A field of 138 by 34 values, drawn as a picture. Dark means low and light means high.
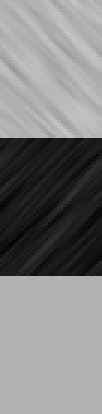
It is made of 3 by 1 panels. Panel 1,1: high, slanting down to the right, faint in contrast. Panel 2,1: very low, slanting up to the right, faint in contrast. Panel 3,1: high, flat.
